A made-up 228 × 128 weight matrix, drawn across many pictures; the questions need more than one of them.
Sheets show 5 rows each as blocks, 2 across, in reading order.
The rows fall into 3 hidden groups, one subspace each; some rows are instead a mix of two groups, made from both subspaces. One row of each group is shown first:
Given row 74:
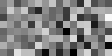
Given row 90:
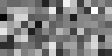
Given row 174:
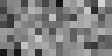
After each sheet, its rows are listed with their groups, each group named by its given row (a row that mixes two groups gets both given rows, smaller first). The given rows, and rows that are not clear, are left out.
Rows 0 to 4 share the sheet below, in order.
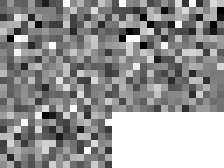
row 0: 90
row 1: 90
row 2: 74
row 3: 74
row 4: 74
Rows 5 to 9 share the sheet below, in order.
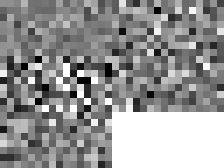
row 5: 174
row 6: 174
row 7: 74
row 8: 174
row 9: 90
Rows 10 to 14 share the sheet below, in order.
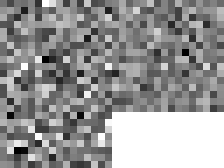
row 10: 74
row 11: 74
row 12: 74
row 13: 90
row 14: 90
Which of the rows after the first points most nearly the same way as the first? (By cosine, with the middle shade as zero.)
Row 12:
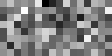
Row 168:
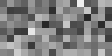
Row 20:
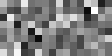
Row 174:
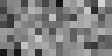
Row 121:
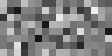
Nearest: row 168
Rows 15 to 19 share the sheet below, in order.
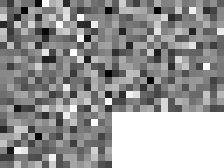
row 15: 74
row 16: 174
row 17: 74
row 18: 90
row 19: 90
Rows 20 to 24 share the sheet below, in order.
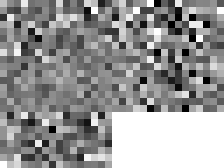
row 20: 174
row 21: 74
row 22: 74
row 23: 74 and 174
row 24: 174
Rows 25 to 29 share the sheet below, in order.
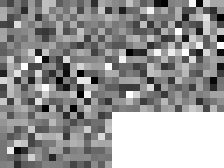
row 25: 74 and 174
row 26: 74
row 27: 74
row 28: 90
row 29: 90
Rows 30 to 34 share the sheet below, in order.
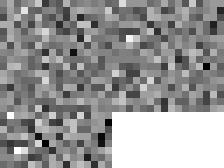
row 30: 74
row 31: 90
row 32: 174
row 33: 90
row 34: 90
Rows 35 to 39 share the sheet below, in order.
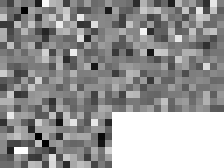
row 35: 74
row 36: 174
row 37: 90
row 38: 90
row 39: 90
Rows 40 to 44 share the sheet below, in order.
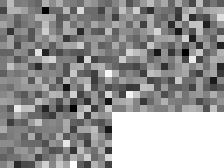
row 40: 174
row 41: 74
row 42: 74
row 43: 90
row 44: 74
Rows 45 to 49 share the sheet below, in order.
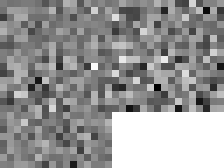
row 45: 90
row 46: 90
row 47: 90
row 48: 90
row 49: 74
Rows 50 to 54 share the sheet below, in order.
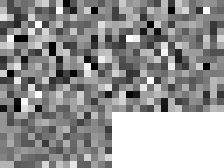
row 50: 90
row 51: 90
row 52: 174
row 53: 90
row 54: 74 and 174
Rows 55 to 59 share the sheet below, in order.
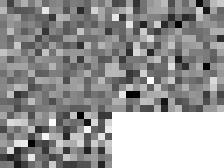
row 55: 174
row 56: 174
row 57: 90
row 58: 90
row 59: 90
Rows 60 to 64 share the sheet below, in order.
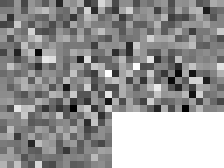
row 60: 174
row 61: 174
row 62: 74
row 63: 74
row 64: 174
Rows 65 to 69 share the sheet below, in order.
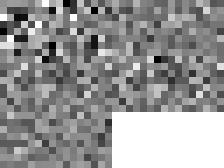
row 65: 90
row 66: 174
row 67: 74
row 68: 74
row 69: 90
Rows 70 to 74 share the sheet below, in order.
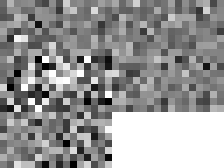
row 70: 90
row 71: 174
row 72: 74 and 174
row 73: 90
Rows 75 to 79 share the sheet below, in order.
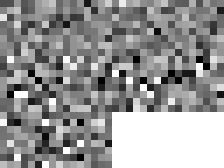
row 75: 174
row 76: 90
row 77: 90
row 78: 174
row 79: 174
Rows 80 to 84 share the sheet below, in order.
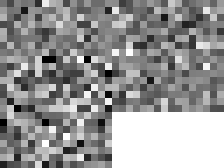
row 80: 74
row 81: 90 and 174
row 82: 74
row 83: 90
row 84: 174
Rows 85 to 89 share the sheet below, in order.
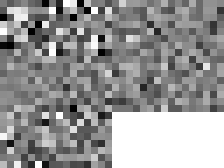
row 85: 90
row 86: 90
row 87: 74
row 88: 90
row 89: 174
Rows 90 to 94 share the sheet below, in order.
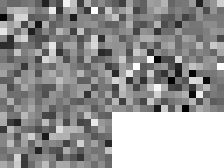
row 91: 174
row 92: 74
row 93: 74
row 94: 174
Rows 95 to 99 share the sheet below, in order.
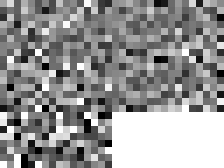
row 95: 174
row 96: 74
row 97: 174
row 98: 74
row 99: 174
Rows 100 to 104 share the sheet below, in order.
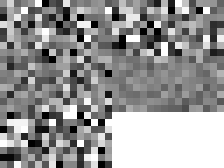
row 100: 74
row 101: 90
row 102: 74 and 90
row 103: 74
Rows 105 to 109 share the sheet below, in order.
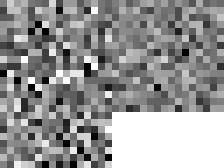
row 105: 90
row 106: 74
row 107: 174
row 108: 90
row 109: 74
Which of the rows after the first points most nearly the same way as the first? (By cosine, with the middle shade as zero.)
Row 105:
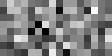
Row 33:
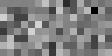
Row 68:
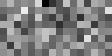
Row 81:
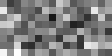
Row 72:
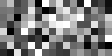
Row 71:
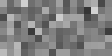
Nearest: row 72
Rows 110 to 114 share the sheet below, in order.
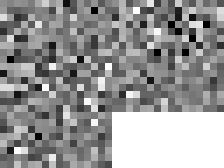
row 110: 90
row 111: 74
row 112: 90
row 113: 90
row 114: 90
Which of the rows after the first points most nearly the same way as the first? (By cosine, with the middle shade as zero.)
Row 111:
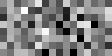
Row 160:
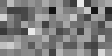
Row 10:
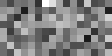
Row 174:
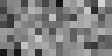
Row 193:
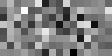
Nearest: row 193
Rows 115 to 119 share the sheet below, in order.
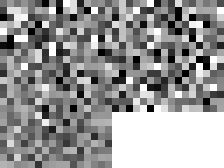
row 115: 90
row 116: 74
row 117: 74
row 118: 174
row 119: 74 and 174
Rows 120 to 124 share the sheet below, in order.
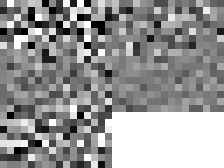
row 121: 174
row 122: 74
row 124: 90
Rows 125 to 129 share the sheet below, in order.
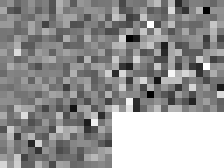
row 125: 90 and 174
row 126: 90
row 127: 74
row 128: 174
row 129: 174
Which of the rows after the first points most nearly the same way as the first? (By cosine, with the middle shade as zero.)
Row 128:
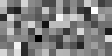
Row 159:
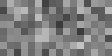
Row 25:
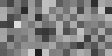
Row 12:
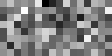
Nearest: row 12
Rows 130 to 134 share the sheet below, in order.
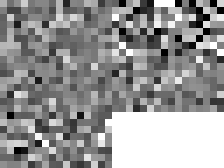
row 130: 90 and 174
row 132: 90
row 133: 174
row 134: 90
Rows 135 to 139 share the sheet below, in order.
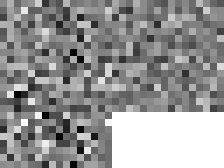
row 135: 74
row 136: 174
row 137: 90
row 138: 90
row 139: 74
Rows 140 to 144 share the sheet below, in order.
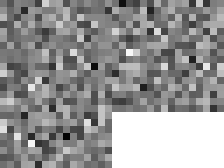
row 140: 74
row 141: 74 and 90
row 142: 90
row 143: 90
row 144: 174
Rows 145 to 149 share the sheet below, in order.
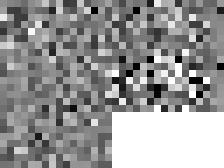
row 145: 90
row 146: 74
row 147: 74 and 90
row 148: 74
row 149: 90
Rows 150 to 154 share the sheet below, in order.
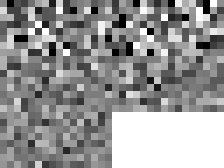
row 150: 90
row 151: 174
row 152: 174
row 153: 90 and 174
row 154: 174
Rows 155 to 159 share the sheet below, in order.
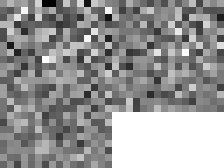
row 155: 74
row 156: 74
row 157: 74
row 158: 174
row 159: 74 and 174
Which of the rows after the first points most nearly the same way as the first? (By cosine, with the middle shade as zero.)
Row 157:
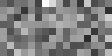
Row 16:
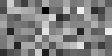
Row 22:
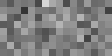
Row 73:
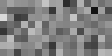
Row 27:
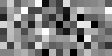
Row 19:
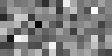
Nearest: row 22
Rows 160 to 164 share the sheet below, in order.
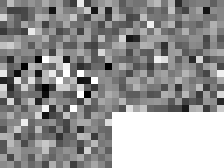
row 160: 90
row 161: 90
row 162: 74
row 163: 74
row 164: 74
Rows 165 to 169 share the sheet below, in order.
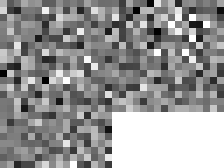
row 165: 174
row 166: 74
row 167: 174
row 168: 90
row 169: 74
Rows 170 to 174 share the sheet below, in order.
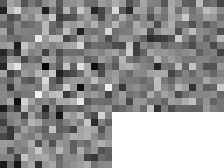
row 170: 174
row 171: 174
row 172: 174
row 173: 174
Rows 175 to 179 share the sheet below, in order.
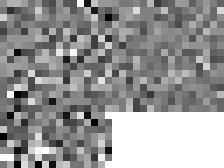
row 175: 74 and 90
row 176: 74 and 90
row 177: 90
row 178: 174
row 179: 90 and 174
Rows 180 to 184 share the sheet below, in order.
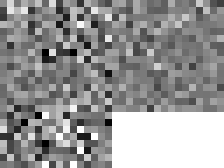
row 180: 74 and 90
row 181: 174
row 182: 74
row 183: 174
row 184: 74
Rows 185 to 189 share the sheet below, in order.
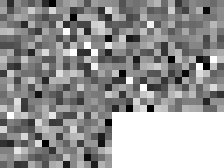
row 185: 74 and 90
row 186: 90
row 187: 174
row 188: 174
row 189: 90
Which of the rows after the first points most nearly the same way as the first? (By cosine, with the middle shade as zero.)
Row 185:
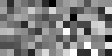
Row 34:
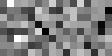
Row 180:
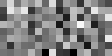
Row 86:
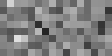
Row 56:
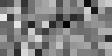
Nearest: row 56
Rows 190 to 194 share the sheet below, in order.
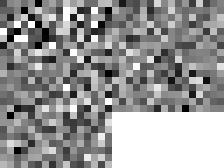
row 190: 74 and 90
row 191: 74 and 90
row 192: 74
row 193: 74
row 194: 90 and 174
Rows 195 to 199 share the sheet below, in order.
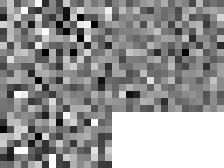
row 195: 74
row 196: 74
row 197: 90
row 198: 90
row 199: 90
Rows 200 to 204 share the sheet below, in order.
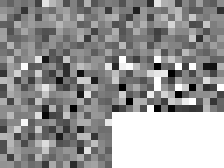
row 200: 74
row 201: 74
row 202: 74
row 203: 174
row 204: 74
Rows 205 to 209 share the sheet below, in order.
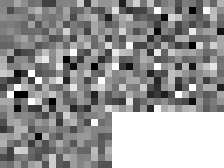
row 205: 74
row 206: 174
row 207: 90
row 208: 174
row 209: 90
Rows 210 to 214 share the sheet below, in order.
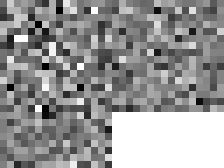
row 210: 90
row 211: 174
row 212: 174
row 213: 90 and 174
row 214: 74
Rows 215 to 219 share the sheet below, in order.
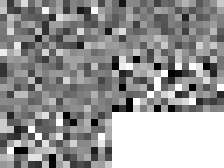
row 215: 174
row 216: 90 and 174
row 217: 90 and 174
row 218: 174
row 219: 90
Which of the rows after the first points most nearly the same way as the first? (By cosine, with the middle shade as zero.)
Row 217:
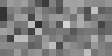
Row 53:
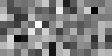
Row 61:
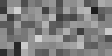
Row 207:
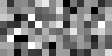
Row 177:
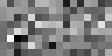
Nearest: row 61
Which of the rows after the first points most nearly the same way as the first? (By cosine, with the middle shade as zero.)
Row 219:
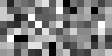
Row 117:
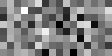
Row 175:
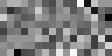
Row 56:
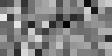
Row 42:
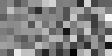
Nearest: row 175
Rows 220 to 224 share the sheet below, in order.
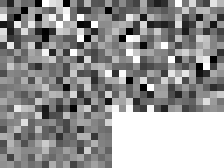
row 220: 74
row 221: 90
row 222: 74
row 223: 174
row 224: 74
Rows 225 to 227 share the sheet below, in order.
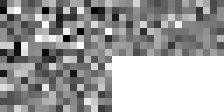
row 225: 174
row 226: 174
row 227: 90
